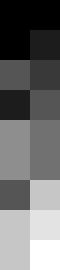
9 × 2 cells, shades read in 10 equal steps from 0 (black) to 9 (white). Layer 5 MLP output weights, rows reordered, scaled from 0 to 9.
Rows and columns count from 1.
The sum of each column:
31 38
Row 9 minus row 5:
2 5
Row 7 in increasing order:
3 7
